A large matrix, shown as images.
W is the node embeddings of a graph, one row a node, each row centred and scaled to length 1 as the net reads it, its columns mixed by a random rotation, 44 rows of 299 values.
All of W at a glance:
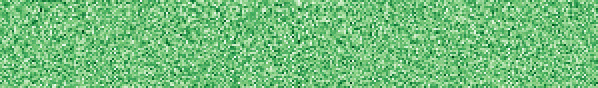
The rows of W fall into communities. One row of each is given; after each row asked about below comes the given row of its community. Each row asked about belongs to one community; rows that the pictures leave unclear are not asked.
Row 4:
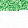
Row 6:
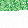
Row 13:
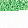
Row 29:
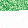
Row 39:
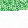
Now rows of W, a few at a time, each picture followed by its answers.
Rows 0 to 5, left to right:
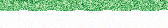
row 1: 6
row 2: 6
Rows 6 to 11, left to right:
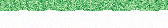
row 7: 6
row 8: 6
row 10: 29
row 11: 4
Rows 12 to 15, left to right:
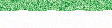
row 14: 29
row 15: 6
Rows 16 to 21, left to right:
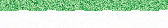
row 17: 39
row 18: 29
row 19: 39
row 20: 4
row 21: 4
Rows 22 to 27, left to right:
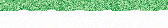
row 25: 6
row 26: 29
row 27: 4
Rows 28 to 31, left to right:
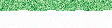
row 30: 4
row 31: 13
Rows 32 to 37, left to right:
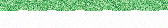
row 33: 4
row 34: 29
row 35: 39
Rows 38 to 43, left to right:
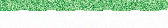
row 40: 29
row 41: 4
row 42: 13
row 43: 29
